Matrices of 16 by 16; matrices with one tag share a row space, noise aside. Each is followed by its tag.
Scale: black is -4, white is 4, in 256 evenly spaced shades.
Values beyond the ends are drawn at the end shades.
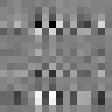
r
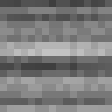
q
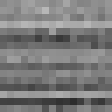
q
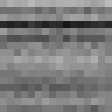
q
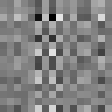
r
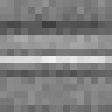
q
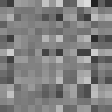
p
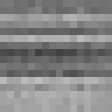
q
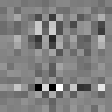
r
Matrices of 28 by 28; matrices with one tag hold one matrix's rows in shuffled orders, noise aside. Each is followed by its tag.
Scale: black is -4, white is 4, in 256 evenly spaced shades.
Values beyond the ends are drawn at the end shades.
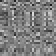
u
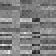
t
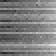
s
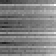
s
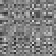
u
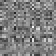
u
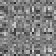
u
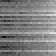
s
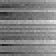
s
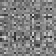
u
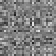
u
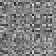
u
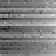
s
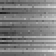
s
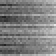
s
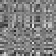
u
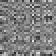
u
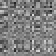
u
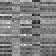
t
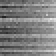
s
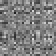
u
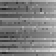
s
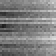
s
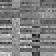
t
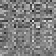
u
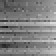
s
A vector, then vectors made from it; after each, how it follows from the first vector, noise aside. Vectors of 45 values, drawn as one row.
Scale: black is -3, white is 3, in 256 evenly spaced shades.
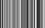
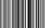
wrapped around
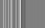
partly zeroed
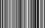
sign-scrambled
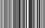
wrapped around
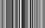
wrapped around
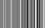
partly zeroed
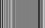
partly zeroed
